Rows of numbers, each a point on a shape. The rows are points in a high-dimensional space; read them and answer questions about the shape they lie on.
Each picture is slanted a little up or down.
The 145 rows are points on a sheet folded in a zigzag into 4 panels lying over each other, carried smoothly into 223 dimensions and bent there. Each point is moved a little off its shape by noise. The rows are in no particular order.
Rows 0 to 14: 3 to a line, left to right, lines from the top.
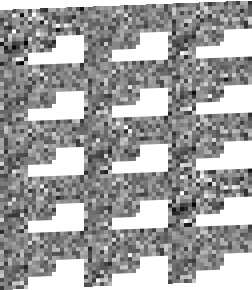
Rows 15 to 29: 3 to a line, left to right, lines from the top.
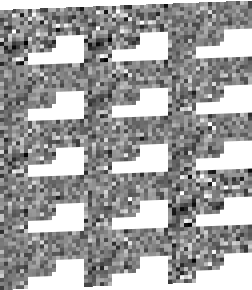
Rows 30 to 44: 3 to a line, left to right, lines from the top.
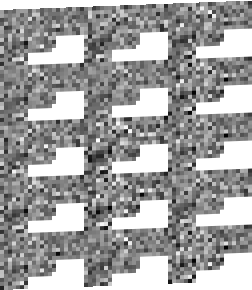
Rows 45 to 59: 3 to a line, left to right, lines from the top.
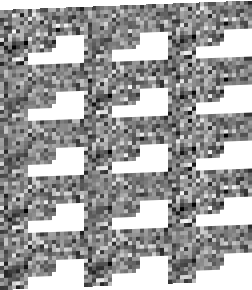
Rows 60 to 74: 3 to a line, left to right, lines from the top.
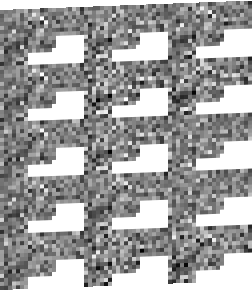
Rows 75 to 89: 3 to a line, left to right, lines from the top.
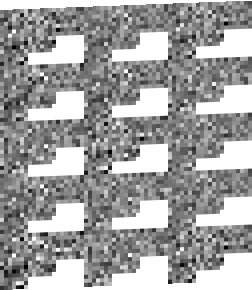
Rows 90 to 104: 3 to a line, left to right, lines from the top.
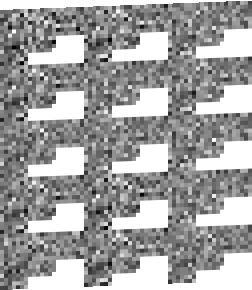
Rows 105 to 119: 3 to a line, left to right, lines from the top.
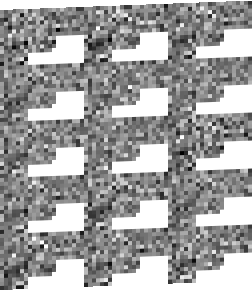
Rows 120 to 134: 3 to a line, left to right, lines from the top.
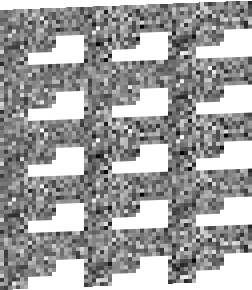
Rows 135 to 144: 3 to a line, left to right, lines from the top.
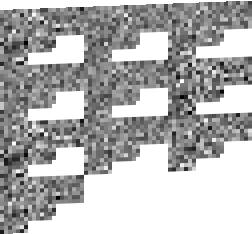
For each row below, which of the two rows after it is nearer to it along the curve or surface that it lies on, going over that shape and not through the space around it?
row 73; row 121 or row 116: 121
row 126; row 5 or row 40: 5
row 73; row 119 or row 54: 119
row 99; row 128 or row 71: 128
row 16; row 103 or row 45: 45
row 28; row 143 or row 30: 30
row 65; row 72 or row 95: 72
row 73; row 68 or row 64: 68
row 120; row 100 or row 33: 100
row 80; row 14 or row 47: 14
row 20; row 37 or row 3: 3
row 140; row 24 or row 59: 24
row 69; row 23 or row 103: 23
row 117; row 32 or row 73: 32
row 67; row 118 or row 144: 118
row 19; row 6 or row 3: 6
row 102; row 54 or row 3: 3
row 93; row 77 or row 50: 50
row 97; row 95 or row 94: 94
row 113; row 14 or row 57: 14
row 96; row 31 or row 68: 68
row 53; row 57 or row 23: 23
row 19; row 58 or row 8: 8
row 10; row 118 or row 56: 118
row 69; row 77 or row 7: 77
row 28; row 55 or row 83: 55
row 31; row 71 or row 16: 16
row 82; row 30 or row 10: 30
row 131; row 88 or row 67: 67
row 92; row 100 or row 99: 99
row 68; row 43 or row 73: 73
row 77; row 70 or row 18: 18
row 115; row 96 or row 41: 41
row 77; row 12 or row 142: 142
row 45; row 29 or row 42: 29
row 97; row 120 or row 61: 120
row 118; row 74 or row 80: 80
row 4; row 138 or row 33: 33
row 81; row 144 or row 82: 82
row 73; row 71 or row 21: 71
